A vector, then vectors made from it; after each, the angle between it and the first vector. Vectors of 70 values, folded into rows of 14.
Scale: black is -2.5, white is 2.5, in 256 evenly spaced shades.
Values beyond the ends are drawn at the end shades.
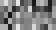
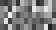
nearly opposite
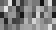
orthogonal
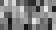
orthogonal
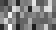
nearly opposite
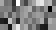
partly aligned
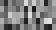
orthogonal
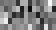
partly opposed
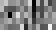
partly aligned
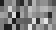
orthogonal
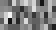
partly opposed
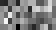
nearly opposite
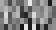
orthogonal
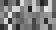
nearly opposite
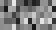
orthogonal
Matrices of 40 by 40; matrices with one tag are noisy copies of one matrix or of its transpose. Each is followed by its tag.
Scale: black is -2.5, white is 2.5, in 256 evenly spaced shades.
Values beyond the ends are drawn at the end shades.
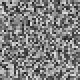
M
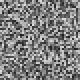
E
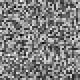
E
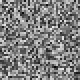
E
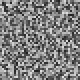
M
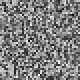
M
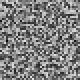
M
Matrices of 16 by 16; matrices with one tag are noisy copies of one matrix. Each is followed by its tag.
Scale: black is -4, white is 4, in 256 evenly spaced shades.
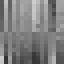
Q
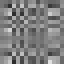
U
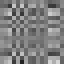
U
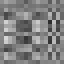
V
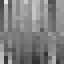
Q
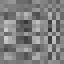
V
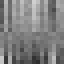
Q
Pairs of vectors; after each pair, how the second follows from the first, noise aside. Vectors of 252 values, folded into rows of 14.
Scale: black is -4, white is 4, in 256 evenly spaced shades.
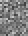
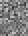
copied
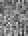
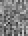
negated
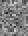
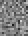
shuffled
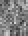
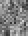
negated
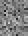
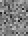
shuffled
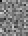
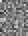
negated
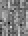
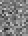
shuffled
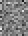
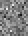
shuffled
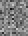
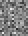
negated
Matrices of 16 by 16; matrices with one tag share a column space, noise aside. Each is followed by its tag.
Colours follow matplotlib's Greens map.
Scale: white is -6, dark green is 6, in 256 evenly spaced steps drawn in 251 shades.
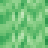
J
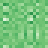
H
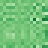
H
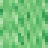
J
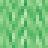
J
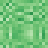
H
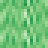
J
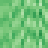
J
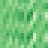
J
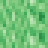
J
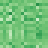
H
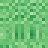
H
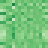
H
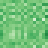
H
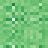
H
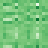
H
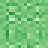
H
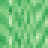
J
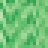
J
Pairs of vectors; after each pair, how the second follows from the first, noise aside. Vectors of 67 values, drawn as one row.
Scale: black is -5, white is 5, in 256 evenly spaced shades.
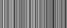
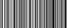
scaled up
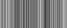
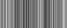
copied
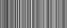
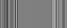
partly zeroed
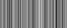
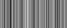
reversed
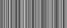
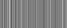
partly zeroed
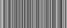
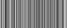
reversed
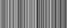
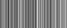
negated
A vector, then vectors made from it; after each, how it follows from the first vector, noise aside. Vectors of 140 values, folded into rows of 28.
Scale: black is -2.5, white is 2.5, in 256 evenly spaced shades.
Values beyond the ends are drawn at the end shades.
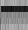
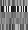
sign-scrambled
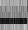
reversed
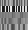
sign-scrambled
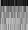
wrapped around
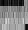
wrapped around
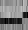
wrapped around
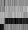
wrapped around
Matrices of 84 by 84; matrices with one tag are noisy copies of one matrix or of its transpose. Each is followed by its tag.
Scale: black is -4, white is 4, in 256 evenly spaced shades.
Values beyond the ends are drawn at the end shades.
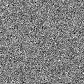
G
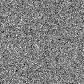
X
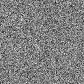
X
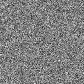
G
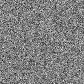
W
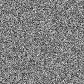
W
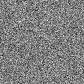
X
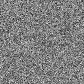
W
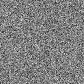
X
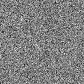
X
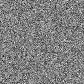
W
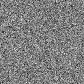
X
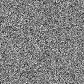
X
